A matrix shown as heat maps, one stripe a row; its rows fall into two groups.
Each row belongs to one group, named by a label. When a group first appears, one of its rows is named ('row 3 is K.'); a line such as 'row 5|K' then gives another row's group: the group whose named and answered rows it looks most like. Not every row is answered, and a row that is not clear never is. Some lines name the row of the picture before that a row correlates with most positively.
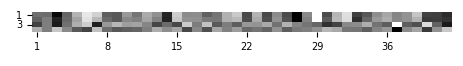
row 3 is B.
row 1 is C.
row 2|C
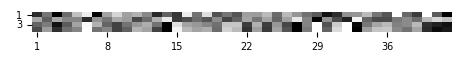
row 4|C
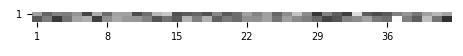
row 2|B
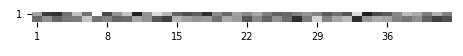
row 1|C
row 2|C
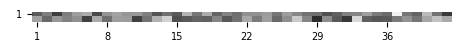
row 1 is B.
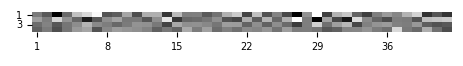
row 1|C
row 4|B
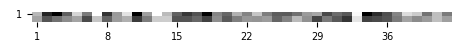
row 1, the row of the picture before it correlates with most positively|1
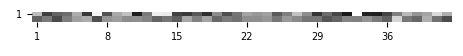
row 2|B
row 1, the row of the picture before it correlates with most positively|2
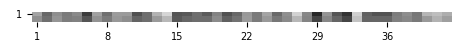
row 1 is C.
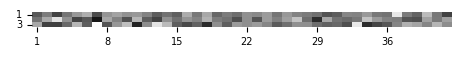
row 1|B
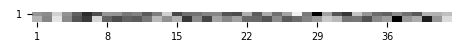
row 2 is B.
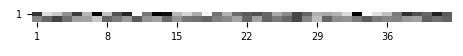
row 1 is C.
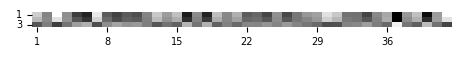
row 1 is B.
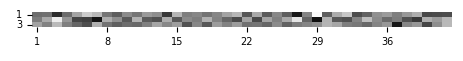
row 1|C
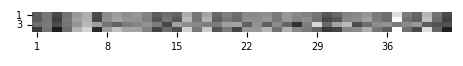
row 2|B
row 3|C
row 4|B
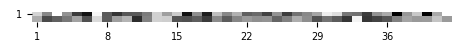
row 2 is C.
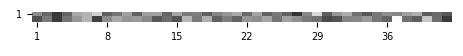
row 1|C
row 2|B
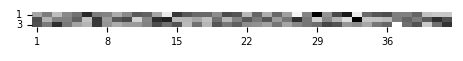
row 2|C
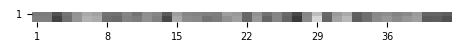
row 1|C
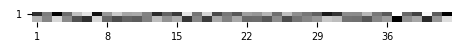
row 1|B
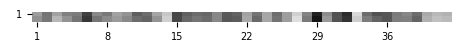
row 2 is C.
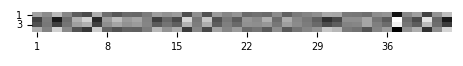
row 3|B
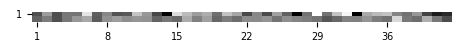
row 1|C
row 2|B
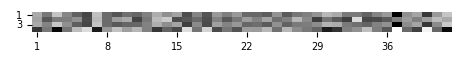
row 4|B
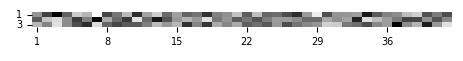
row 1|C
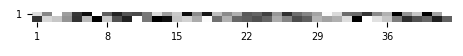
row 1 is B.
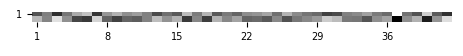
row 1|B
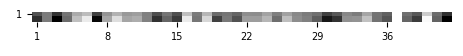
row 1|B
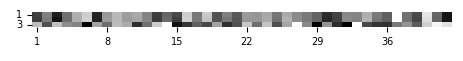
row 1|B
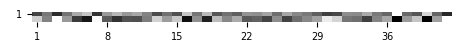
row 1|B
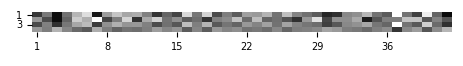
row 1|B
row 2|C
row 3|B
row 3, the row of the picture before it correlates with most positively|1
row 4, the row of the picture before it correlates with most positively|2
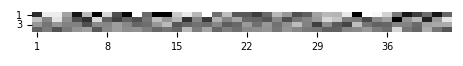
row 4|B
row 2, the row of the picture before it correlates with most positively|4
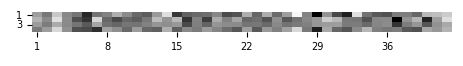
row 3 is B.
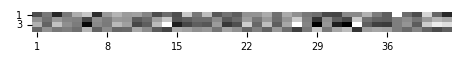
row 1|B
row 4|C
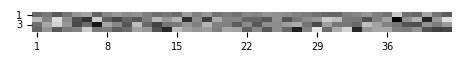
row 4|C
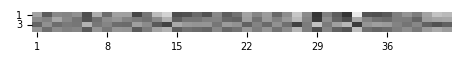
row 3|C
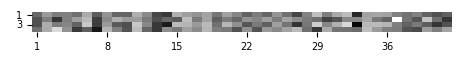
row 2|B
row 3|C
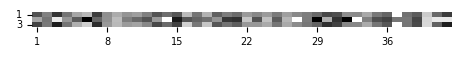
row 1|B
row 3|B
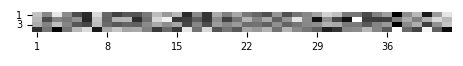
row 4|B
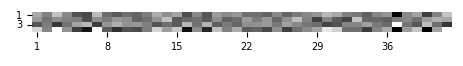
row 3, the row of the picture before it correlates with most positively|4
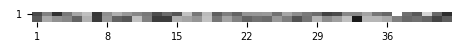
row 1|B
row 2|C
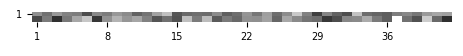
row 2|B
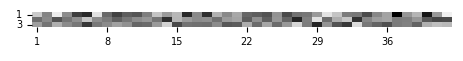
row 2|C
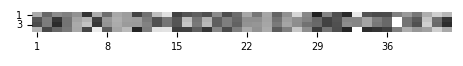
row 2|B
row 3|B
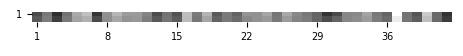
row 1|B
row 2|B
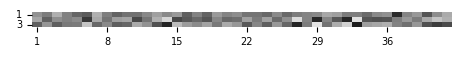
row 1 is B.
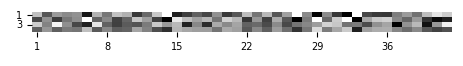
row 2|C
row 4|C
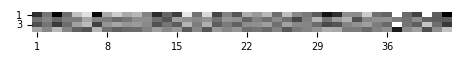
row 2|C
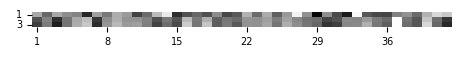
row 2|B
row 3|B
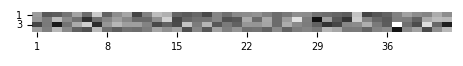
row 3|B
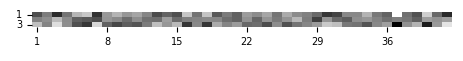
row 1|B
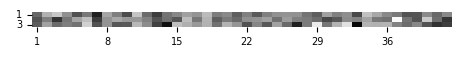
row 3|C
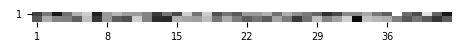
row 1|B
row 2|C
